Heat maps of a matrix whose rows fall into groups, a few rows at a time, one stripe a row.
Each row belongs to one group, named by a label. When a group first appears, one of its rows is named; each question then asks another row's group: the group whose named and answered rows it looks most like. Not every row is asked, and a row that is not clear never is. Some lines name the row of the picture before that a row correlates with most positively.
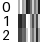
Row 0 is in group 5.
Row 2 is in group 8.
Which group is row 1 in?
8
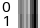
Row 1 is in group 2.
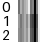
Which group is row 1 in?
2
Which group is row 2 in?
2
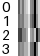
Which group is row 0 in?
2
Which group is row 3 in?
2
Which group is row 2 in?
8
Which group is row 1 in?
2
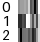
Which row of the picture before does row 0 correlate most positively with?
3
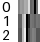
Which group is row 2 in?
5
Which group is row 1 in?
5
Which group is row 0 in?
2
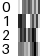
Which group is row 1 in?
8
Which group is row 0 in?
5
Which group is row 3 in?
2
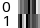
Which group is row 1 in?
5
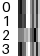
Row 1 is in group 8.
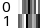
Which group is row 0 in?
5
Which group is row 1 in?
5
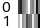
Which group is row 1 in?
5
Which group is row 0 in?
8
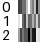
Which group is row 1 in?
5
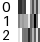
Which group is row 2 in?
5
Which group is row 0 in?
8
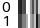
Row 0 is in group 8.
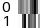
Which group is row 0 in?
2
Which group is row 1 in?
5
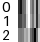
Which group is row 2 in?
2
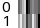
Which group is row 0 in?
5
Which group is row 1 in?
5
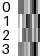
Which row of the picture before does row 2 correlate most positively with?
1
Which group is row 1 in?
5
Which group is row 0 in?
2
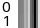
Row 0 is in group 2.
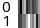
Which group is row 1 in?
8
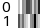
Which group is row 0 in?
5
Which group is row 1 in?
2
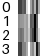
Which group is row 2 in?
2
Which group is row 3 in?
8
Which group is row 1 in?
2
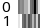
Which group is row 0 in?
2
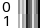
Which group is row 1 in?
5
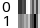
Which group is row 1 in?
2
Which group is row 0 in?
8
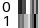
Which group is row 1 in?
2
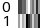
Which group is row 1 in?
5
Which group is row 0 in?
8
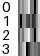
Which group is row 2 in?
2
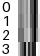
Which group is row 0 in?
2
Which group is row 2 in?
2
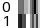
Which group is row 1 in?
8
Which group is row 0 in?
2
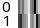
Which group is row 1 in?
8
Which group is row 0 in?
2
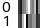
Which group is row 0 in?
8
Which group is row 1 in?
5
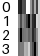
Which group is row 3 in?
2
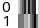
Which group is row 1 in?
2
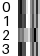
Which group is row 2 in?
2
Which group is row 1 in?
8
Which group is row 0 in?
8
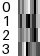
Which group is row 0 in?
2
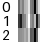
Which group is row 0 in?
2
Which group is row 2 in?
2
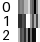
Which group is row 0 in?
2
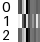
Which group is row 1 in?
5
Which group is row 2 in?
5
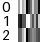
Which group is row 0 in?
5
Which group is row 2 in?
5
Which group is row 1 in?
8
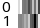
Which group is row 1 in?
2
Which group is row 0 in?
5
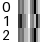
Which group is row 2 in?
2
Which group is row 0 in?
2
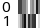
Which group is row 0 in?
8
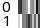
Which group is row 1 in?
5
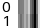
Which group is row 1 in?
2
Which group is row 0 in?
2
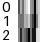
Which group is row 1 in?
2
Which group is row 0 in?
2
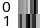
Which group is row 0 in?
2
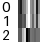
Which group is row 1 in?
8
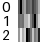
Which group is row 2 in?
5
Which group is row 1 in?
2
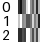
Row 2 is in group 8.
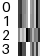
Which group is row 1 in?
8
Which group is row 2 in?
5
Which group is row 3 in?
8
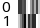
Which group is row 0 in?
8
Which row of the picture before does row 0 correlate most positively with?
3
